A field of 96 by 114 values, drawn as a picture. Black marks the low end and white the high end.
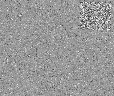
Fine speckle covers the field. No overall slope runs across the table. There are no regular stripes. Values change most from cell to cell in the top right. In the top right lies a patch that is rougher than the rest.
